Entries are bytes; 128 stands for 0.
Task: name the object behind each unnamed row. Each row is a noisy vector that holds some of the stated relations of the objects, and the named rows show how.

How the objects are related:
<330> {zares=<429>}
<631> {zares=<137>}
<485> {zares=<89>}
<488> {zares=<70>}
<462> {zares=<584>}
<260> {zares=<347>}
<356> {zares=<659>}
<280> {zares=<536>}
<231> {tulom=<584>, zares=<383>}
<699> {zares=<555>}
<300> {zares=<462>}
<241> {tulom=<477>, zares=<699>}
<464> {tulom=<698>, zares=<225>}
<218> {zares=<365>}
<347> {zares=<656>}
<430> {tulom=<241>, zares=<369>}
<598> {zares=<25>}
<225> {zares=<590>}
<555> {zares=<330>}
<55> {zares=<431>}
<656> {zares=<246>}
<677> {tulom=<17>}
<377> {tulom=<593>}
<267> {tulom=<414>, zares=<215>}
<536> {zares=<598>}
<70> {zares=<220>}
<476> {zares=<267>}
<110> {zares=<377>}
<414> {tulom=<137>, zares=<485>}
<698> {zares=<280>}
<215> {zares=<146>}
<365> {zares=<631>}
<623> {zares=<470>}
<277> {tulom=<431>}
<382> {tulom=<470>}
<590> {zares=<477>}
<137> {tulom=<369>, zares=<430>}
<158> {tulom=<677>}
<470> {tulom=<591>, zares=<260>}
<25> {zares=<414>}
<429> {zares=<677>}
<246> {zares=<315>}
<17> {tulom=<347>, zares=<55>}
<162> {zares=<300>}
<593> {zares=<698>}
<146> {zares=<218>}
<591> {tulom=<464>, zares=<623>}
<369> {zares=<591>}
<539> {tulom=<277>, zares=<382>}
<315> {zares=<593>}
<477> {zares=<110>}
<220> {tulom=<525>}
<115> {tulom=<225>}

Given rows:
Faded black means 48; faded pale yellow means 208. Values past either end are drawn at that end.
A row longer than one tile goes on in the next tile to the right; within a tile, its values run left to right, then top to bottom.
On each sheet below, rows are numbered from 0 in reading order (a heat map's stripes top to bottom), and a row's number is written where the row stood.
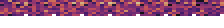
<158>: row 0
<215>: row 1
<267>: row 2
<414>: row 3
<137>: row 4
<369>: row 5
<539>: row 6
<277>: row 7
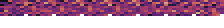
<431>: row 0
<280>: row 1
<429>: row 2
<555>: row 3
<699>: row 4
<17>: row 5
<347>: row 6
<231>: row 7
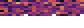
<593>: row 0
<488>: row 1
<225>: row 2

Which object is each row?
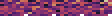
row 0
<470>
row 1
<525>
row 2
<698>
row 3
<477>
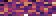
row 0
<382>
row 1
<430>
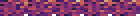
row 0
<485>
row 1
<623>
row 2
<218>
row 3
<146>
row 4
<365>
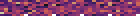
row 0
<377>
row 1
<584>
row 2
<260>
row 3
<677>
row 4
<246>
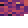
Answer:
<598>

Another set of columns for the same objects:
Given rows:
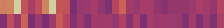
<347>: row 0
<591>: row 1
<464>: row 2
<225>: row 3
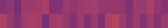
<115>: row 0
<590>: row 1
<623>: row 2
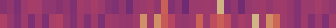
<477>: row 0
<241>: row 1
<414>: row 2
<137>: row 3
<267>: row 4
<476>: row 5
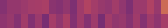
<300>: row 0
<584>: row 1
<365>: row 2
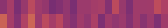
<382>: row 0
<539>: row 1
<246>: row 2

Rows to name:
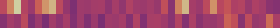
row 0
<17>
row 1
<593>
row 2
<260>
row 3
<158>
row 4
<470>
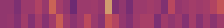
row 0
<631>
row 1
<369>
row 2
<377>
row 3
<656>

